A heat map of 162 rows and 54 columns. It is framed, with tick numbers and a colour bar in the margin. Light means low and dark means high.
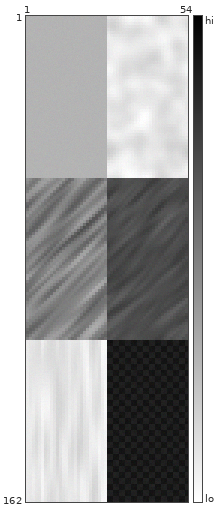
It is made of 3 by 2 panels. Panel 1,1: low, flat. Panel 1,2: very low, blotchy, faint in contrast. Panel 2,1: middling, slanting up to the right. Panel 2,2: high, slanting up to the right, faint in contrast. Panel 3,1: very low, streaked downward, faint in contrast. Panel 3,2: very high, checkered, faint in contrast.
